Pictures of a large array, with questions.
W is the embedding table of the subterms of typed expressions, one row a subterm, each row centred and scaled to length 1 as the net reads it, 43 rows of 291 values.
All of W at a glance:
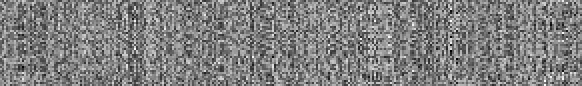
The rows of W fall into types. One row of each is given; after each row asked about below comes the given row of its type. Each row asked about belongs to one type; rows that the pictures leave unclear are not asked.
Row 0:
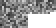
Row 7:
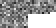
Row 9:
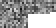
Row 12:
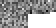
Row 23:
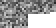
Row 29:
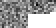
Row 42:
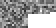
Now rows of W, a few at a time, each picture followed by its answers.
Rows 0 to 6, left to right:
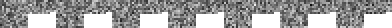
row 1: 7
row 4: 12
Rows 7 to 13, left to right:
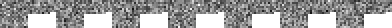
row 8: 23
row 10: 0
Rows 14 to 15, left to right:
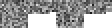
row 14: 9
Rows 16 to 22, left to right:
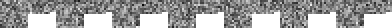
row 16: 29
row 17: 23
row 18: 23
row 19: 9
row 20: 0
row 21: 12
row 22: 23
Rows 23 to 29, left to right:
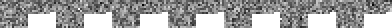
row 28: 7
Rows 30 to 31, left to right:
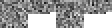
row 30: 29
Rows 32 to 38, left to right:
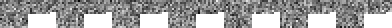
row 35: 12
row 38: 29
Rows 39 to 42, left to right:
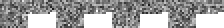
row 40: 42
